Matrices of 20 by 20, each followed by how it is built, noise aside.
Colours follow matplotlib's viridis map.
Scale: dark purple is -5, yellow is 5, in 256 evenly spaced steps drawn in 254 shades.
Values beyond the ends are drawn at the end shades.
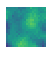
smooth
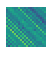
Toeplitz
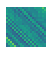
Toeplitz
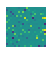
sparse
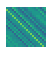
Toeplitz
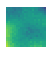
smooth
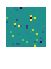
sparse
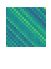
Toeplitz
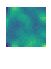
smooth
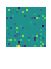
sparse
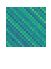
Toeplitz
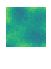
smooth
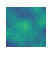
smooth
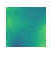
smooth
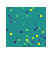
sparse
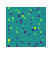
sparse
